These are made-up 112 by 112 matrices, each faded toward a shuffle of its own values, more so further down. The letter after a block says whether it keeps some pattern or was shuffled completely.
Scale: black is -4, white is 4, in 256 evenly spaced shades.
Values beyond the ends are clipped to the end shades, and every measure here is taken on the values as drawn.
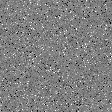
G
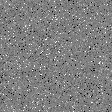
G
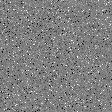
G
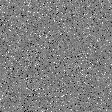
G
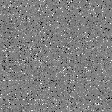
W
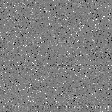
W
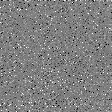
W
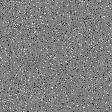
G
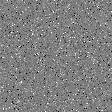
G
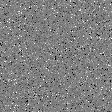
G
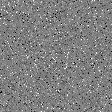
G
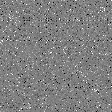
W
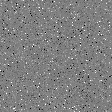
G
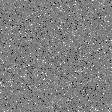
G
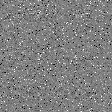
W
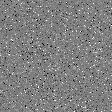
G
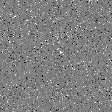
W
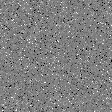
G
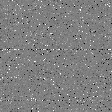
W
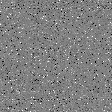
W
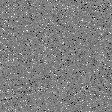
W
